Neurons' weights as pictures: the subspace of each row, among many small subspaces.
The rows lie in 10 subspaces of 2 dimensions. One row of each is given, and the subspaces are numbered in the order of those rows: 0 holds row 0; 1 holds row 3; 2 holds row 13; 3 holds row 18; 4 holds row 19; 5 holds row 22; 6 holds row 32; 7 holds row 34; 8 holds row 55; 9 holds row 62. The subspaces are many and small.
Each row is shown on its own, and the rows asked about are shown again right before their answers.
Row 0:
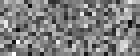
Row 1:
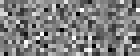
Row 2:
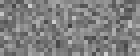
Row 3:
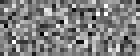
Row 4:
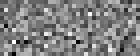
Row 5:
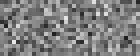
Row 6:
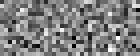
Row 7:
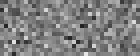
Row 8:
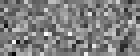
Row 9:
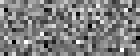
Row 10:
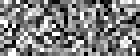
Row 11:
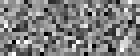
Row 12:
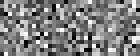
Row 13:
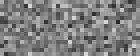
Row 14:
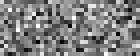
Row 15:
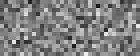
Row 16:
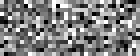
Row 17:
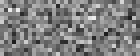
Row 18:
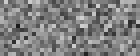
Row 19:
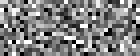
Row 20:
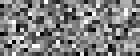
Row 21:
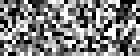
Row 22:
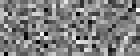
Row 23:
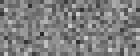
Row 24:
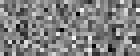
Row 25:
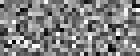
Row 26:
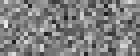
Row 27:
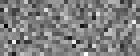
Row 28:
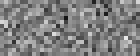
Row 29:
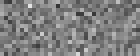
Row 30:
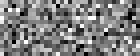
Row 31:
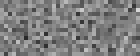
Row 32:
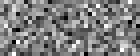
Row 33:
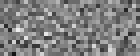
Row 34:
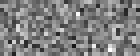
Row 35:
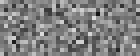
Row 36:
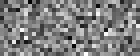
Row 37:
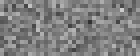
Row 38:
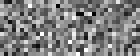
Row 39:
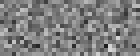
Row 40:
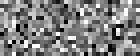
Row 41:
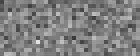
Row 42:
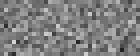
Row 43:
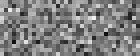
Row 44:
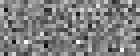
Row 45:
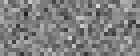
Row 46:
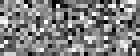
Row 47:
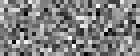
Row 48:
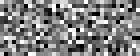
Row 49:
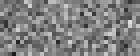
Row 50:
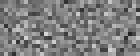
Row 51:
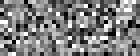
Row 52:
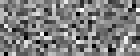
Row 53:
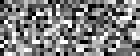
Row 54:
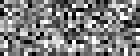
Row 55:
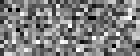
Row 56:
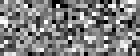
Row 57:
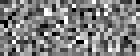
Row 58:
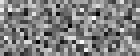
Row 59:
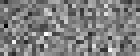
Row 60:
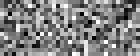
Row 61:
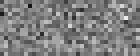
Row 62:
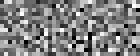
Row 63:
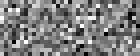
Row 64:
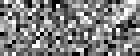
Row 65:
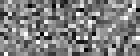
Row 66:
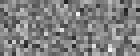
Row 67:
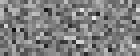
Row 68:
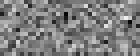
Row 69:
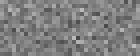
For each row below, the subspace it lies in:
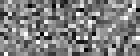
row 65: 5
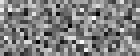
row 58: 3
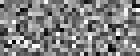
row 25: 9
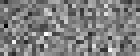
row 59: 2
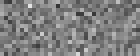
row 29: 9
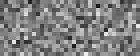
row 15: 3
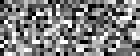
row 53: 8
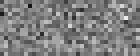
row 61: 6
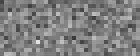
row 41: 3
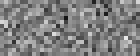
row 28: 1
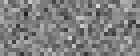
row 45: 3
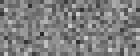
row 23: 6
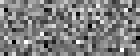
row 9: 6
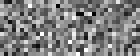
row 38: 9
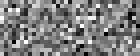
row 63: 8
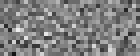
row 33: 5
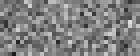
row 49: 0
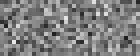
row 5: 1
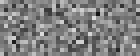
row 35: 1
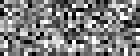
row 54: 6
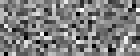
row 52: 5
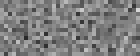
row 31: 5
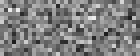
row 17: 8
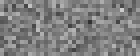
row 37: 1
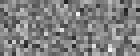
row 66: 7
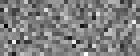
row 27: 4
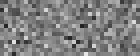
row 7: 4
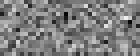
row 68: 6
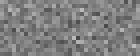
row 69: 4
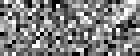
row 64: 7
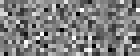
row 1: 7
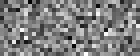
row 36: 3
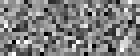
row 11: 0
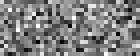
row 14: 8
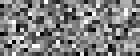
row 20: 9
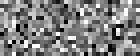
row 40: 7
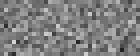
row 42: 0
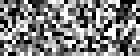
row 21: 4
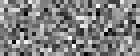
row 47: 3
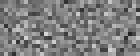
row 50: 5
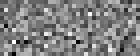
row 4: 0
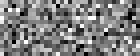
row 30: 8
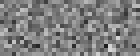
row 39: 9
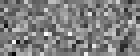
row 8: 0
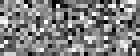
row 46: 2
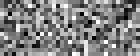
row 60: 5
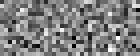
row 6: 9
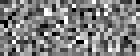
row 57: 1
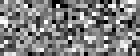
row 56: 2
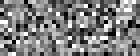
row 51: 4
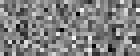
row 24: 7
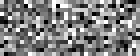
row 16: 2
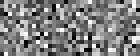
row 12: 7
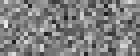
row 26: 2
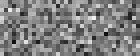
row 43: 8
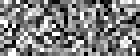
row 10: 1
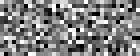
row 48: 2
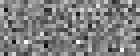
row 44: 6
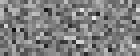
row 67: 4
